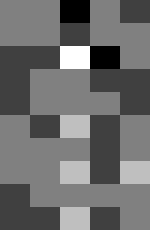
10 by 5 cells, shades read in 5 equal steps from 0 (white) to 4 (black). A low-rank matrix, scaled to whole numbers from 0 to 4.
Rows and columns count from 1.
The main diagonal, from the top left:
2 2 0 3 3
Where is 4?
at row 1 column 3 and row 3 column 4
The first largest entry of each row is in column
3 3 4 1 1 2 4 4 1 1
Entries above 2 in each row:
2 1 3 3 2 2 1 1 1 3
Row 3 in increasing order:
0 2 3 3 4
